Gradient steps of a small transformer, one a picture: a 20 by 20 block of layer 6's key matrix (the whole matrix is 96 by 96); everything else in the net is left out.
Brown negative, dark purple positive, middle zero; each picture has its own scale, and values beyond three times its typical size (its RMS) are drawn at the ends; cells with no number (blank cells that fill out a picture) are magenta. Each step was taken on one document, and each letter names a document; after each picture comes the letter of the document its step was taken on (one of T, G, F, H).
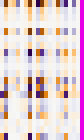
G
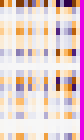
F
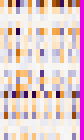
G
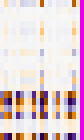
F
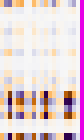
F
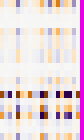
G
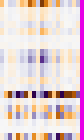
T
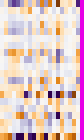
T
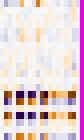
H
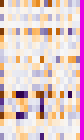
H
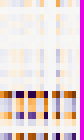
T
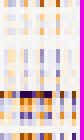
T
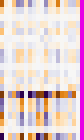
T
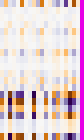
F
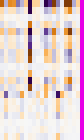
G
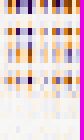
G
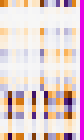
F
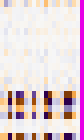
F
